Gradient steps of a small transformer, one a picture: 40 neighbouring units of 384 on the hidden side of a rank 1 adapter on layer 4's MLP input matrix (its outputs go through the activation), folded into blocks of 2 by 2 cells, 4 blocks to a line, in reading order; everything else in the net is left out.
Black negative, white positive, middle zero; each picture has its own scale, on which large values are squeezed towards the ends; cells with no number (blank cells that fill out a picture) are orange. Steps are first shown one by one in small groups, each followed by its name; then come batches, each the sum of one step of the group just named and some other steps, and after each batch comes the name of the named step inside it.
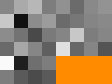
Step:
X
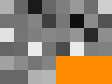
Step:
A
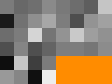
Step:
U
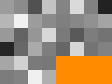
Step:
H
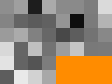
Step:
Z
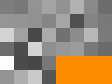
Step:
X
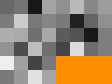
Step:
Z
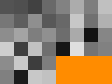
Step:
A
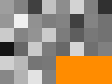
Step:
H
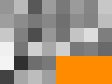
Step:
Z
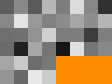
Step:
H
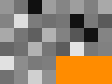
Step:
A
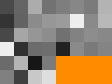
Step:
U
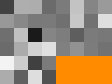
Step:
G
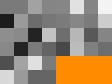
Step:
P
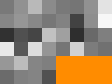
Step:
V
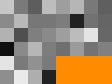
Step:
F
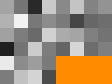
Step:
F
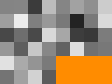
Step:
V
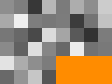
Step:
V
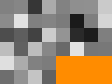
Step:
V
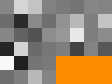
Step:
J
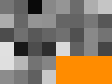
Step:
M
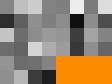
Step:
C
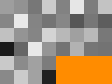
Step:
C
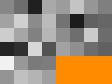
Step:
M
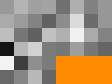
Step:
J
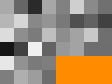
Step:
M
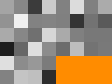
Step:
C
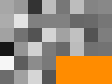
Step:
J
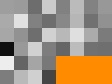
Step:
J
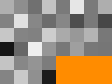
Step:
C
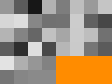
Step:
M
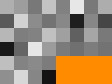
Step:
C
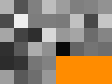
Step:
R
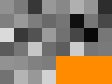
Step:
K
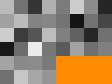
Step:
K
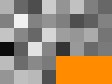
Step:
R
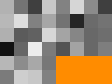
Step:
K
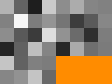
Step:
R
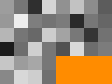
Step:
K
